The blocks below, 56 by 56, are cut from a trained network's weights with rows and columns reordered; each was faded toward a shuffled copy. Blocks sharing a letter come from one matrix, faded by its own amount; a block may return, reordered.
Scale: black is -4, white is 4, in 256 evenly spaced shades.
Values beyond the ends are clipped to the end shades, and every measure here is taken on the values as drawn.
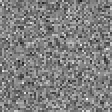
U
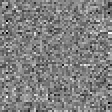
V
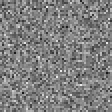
U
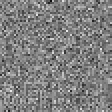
U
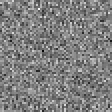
U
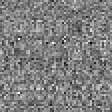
V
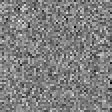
U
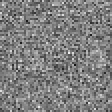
U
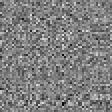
V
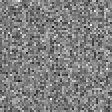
U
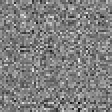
V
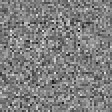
V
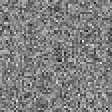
U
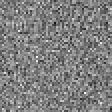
U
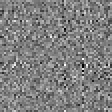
V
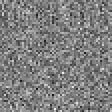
U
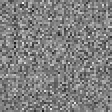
U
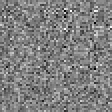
V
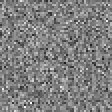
U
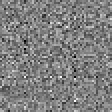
V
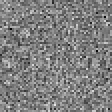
U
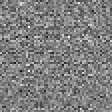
V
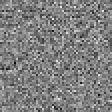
V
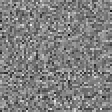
V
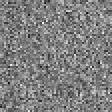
U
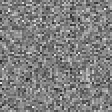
U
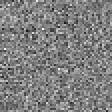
U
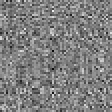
V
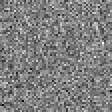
U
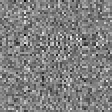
V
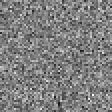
U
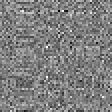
V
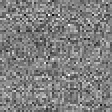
V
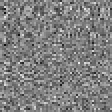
V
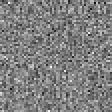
U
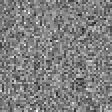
U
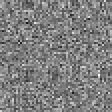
U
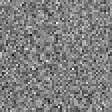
U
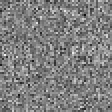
U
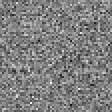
U
